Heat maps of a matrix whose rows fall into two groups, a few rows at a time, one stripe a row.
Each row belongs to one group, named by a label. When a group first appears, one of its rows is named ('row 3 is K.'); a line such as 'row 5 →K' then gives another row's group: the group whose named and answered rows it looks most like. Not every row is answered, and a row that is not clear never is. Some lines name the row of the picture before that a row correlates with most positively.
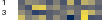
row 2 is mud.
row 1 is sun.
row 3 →sun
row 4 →mud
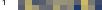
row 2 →sun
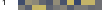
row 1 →sun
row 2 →mud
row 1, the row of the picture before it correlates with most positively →2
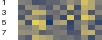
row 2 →sun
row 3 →mud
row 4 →sun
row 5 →mud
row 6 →mud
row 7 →sun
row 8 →mud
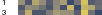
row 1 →mud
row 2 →sun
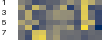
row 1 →sun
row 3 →sun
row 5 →sun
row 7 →mud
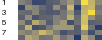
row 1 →sun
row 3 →sun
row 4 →sun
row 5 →mud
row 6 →sun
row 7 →mud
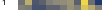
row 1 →sun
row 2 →sun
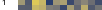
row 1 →mud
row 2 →mud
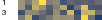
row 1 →mud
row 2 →mud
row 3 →sun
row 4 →sun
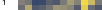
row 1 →sun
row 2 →sun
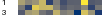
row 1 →mud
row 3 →sun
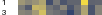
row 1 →mud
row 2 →mud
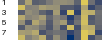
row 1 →sun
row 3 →sun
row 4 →mud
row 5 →mud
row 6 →sun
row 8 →mud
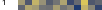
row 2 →sun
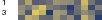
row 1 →sun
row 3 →mud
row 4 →sun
